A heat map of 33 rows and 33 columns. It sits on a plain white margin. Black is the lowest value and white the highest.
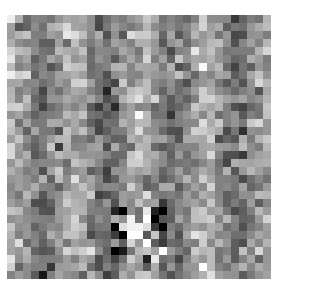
No single row or column stands out from its neighbours. In the bottom middle lies a patch that is rougher than the rest. There is no overall slope. Stripes running up and down repeat 4 times from left to right. The bottom middle is the roughest part.
